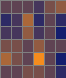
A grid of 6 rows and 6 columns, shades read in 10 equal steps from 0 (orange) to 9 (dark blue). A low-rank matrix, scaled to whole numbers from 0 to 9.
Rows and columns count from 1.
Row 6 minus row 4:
1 1 -1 1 0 2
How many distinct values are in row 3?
4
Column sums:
35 36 30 31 35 44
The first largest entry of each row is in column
4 1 6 3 6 6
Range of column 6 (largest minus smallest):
5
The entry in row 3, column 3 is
4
